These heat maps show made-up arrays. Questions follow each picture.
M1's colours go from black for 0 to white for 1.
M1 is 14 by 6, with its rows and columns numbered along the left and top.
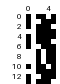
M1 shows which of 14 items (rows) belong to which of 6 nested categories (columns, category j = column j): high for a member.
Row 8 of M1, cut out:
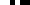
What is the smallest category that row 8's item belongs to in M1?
3
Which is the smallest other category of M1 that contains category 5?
1
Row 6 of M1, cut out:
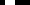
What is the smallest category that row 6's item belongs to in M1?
2
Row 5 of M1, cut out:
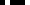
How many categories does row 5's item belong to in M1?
2
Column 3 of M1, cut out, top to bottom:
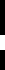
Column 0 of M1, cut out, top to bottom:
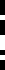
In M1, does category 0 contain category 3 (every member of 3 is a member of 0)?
yes
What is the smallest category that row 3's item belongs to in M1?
0
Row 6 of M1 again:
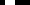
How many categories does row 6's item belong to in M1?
2
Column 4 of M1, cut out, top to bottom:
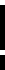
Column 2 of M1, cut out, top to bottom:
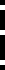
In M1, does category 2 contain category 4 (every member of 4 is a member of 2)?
no
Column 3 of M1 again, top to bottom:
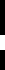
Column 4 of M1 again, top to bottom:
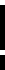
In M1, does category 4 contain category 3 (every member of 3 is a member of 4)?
no
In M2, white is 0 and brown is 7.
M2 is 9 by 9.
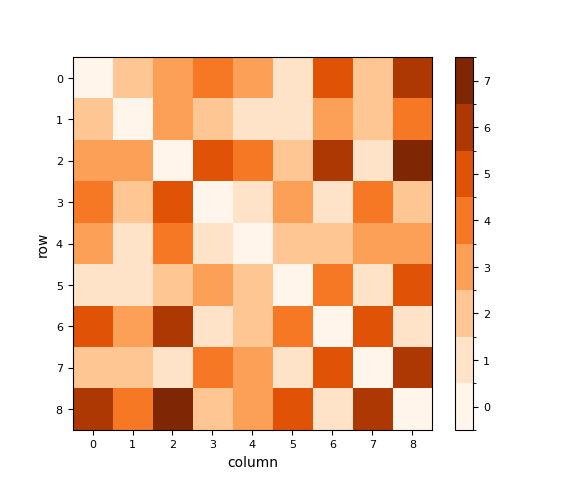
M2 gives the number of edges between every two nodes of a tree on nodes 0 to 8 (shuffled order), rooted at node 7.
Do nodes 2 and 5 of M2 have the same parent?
yes
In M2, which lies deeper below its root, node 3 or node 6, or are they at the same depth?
node 6
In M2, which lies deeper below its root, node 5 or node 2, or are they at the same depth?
the same depth
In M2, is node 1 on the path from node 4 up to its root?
yes
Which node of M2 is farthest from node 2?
8
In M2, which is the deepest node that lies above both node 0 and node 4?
5
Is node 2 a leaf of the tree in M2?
yes
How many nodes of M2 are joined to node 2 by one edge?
1
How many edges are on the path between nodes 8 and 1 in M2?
4
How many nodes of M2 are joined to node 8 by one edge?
1
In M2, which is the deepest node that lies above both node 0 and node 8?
5
